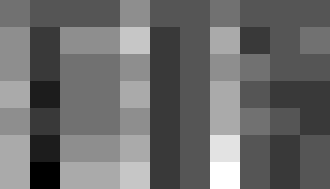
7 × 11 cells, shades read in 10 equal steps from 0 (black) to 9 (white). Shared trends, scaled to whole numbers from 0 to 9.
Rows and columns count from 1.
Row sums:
37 44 40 39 40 44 47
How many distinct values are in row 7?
6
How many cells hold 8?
1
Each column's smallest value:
4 0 3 3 5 2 3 4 2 2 2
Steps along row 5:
down up same up down up up down down down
